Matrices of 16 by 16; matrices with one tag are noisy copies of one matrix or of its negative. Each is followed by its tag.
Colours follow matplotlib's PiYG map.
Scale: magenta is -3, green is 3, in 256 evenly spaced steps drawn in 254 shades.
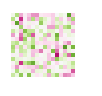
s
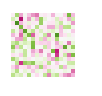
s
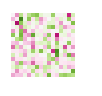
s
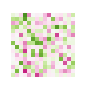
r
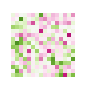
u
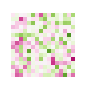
u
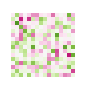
s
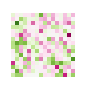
u
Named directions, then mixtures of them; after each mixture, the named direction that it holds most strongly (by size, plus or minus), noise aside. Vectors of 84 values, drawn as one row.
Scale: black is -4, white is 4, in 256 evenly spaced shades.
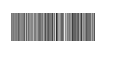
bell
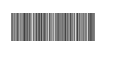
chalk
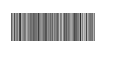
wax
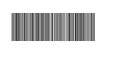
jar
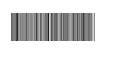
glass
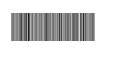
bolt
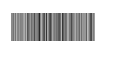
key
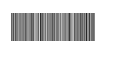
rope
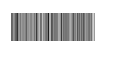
glass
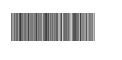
wax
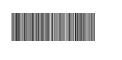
jar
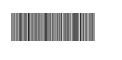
bolt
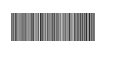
rope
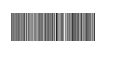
bell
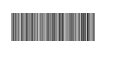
wax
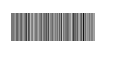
bolt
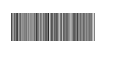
glass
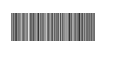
bolt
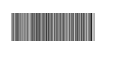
key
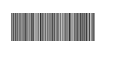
rope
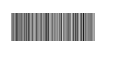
bolt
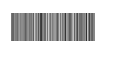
rope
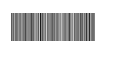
rope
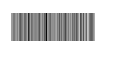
bolt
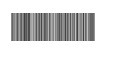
chalk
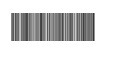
wax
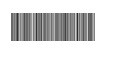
chalk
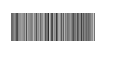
glass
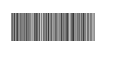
rope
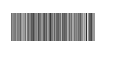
key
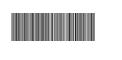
jar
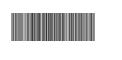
key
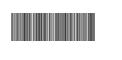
chalk
